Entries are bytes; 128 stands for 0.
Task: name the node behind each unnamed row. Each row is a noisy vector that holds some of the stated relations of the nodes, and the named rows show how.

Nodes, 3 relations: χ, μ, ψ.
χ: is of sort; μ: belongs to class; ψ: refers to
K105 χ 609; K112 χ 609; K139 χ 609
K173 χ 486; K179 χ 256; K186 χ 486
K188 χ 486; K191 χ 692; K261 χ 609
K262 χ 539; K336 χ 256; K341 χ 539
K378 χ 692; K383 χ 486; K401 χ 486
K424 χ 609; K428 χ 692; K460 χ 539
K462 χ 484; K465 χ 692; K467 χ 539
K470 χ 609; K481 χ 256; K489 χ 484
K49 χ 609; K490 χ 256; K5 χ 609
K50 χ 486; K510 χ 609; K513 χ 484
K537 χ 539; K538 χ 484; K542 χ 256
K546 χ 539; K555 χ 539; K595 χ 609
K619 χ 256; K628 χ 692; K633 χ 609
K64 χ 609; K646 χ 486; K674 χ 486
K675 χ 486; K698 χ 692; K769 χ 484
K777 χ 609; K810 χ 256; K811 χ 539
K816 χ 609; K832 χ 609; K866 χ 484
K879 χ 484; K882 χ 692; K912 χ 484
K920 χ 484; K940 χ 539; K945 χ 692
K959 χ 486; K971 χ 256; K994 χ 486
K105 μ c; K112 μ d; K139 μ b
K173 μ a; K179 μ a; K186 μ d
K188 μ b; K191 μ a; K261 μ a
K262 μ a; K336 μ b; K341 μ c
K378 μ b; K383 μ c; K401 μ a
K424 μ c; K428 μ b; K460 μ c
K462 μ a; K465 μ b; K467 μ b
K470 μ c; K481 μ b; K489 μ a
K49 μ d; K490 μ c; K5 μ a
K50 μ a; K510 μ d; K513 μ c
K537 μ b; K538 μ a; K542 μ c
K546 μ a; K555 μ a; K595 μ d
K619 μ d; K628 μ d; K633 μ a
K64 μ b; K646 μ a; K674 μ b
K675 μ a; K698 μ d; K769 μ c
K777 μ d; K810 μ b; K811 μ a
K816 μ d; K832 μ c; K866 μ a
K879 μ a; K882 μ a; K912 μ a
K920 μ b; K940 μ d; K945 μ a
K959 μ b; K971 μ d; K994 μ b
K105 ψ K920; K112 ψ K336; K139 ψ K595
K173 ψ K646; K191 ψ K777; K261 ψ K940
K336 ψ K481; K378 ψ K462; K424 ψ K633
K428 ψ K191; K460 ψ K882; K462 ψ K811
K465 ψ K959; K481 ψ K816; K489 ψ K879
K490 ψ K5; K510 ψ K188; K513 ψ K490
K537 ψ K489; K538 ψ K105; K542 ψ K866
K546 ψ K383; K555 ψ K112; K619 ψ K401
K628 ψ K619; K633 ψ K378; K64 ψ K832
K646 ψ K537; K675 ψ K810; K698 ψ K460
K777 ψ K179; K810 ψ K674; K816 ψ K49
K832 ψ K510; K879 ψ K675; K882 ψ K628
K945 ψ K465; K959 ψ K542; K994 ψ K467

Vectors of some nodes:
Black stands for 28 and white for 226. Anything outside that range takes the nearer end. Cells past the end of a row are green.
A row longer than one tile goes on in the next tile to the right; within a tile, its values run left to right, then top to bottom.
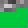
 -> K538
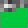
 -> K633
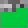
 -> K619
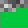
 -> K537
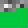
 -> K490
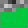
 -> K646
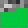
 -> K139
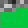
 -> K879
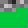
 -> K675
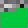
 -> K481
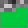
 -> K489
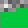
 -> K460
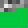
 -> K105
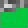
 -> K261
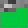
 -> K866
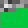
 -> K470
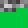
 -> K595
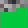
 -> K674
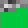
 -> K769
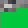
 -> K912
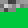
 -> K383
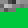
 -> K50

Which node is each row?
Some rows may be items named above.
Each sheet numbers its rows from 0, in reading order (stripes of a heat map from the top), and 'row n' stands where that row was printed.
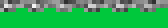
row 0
K470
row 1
K341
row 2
K959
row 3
K49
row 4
K595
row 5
K401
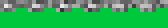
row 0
K546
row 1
K261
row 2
K470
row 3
K5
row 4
K619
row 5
K628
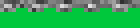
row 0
K810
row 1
K920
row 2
K462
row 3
K811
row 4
K959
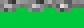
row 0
K401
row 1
K173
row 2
K262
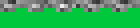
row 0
K50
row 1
K698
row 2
K490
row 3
K188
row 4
K188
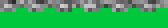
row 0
K646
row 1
K994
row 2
K971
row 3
K882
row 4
K428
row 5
K186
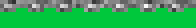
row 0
K50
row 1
K940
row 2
K179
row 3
K513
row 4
K555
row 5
K542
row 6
K467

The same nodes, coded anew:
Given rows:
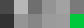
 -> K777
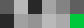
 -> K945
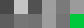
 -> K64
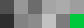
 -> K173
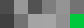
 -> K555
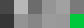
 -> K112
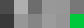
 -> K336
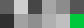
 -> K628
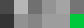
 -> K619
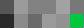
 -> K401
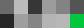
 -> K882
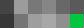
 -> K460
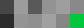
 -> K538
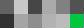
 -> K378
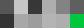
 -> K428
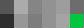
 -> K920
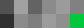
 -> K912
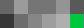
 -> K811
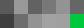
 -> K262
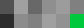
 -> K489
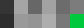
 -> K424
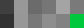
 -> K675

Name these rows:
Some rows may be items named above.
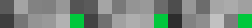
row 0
K467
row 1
K537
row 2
K173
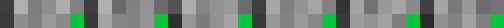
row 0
K186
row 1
K810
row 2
K920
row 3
K959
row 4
K994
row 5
K769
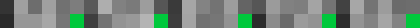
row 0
K513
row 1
K940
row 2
K674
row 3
K401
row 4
K470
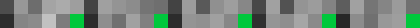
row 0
K173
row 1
K383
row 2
K538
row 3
K261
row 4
K866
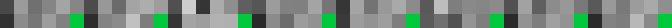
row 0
K50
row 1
K173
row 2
K698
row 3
K401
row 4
K994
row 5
K188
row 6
K633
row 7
K646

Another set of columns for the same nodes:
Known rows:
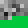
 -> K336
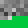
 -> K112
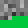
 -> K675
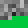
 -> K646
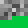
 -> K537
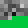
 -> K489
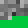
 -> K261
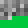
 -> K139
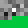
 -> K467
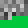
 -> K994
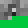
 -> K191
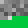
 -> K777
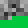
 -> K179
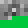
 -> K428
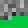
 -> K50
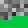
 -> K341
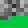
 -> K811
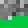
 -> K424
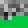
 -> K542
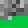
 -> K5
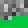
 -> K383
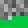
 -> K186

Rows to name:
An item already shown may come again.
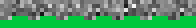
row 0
K633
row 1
K769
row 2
K674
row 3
K401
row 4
K188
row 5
K698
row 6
K262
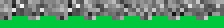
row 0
K188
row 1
K628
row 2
K188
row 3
K810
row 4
K940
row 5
K959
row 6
K920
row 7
K513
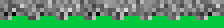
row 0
K866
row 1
K173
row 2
K994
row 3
K538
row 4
K994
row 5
K470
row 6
K186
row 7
K769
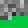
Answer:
K173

